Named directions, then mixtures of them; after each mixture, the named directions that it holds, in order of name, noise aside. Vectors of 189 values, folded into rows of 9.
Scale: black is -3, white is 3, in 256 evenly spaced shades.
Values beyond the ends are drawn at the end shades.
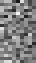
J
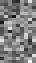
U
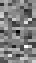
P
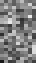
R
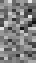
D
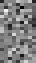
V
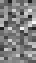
D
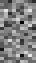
D, V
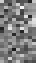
D, V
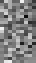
J, V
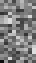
R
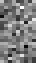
P, V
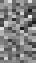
D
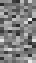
P, U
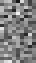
J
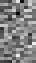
J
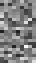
P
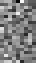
J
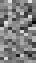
D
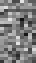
J, R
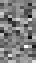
P, R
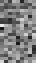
J, R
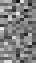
J
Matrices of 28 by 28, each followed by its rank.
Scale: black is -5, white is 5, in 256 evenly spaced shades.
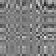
two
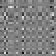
two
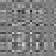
two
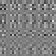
two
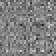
five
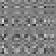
two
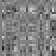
three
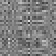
three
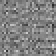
five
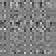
three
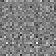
five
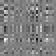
two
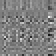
three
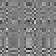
two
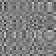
three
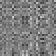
three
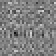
five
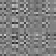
two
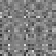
three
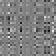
two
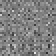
five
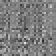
five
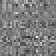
five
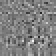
five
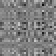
three
